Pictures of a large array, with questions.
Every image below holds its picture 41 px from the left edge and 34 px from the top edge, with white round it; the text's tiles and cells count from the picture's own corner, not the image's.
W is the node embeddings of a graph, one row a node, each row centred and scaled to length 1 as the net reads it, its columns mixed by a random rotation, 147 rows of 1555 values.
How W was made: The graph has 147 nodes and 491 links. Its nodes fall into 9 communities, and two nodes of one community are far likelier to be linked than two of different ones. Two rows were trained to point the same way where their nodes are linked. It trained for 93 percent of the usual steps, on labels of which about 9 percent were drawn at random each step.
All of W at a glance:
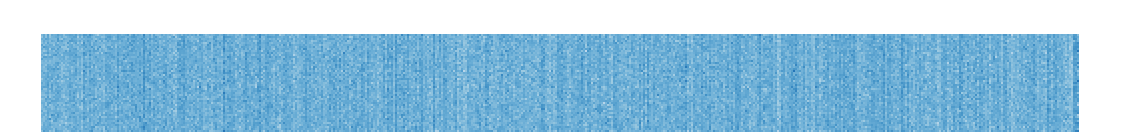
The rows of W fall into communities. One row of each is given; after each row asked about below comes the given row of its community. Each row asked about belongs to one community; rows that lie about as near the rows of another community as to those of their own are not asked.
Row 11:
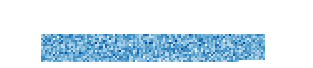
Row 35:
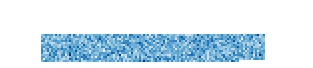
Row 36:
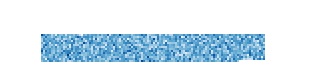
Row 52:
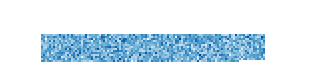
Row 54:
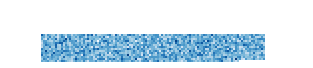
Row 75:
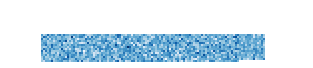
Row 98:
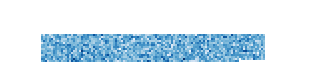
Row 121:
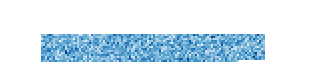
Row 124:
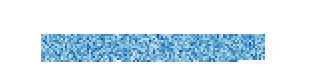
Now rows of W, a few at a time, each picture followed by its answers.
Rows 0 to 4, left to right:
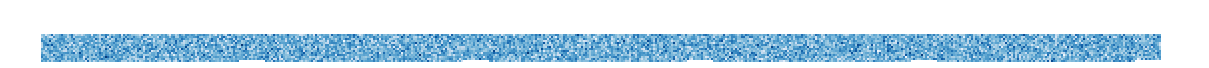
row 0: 52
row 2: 11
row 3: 11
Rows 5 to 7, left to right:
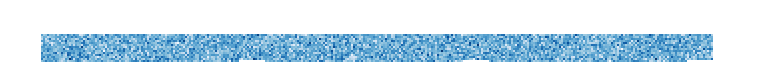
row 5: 35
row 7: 121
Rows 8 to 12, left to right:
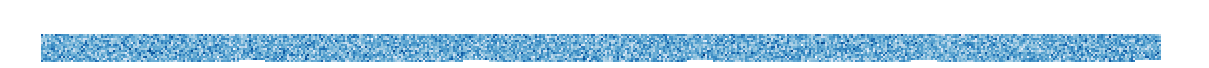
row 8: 98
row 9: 11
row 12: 121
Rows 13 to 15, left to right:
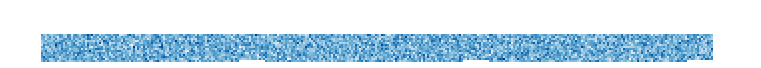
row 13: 35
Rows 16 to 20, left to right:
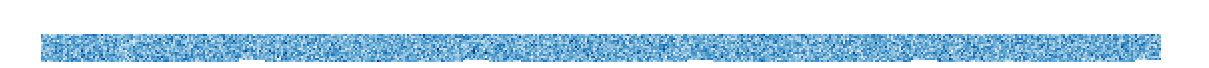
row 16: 54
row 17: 36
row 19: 75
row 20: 121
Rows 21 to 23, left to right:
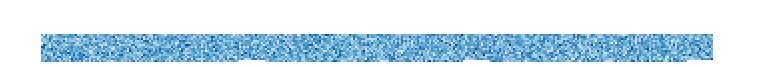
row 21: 98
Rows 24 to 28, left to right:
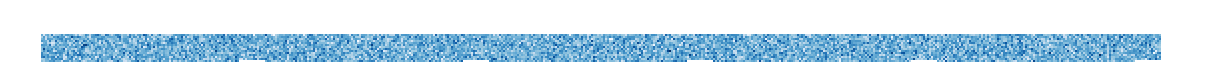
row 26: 35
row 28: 124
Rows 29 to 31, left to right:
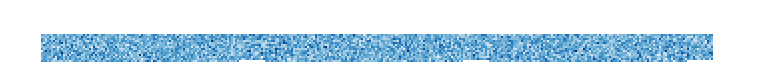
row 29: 36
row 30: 11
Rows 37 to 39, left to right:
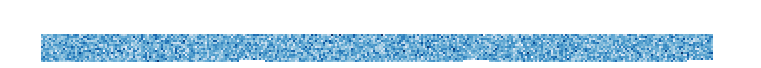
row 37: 35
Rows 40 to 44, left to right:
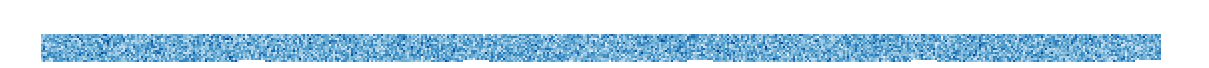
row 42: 11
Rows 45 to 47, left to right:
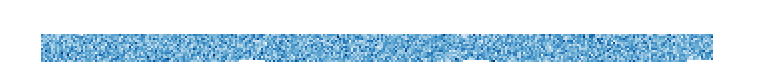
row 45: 36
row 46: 98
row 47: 52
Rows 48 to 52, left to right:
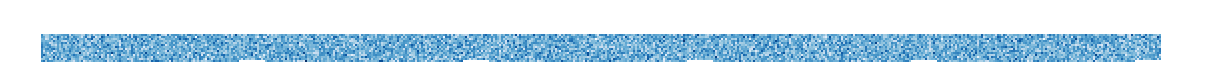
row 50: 36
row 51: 75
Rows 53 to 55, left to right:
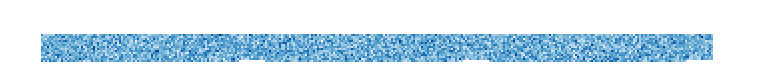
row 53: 98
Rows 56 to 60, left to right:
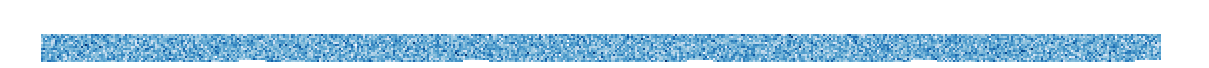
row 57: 35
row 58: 75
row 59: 75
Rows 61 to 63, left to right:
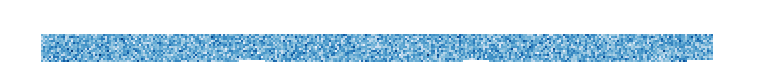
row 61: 124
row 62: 36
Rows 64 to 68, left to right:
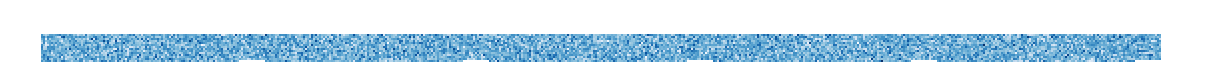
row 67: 11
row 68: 11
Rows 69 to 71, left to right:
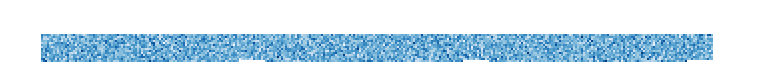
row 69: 98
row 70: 35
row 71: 35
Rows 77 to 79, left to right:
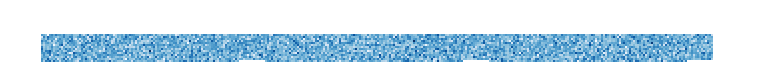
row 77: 121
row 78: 121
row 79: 121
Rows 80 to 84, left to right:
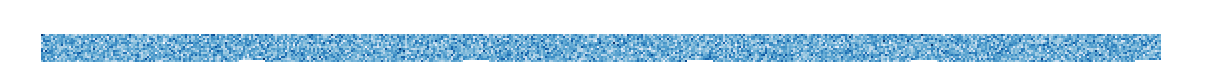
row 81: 36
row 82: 52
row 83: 36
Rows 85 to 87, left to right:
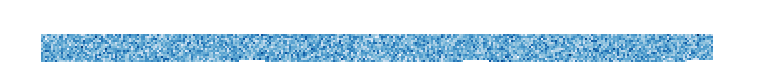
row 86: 11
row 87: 98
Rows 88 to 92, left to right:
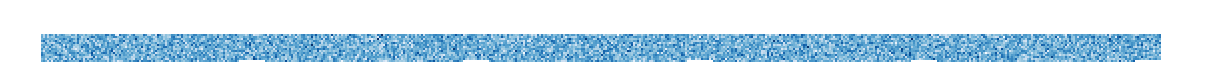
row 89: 11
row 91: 11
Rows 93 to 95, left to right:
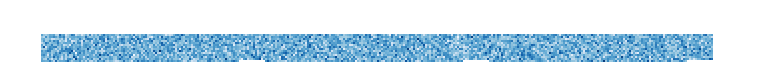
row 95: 75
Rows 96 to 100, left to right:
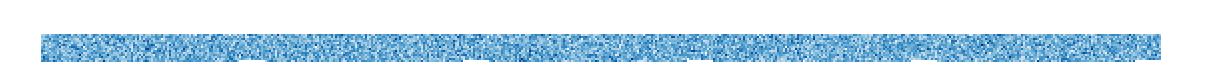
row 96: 35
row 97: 36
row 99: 121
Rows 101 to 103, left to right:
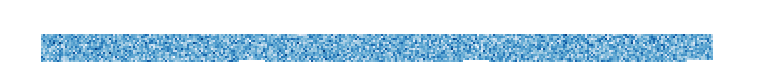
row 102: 54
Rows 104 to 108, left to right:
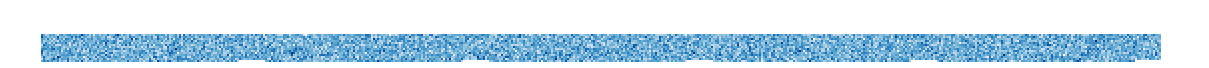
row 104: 75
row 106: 98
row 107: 124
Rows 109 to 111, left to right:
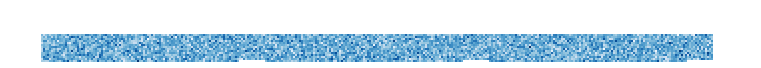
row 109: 124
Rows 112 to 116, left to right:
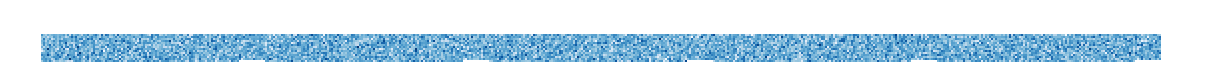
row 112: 36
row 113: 35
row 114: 52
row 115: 54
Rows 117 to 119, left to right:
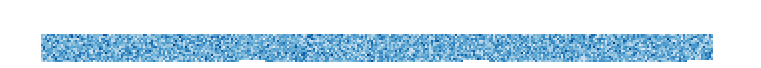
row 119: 52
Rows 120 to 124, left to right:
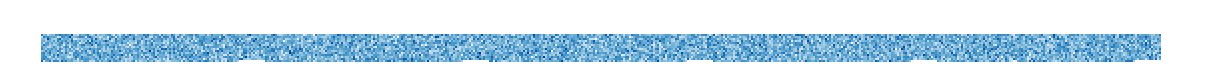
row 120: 98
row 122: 11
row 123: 75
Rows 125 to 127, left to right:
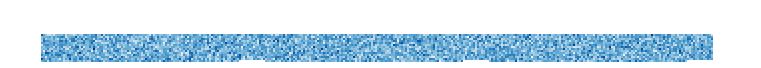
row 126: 52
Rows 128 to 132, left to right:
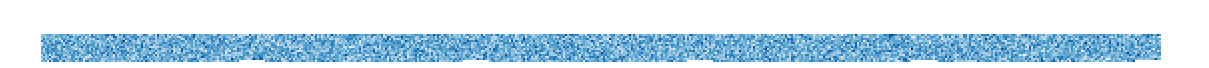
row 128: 52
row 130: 124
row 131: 98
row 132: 35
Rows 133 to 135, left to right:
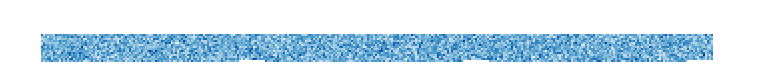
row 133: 98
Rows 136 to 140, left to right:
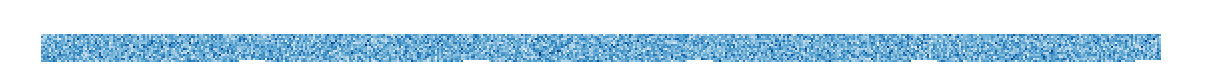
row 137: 124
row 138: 54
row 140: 36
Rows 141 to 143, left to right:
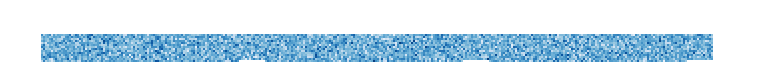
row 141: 35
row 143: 36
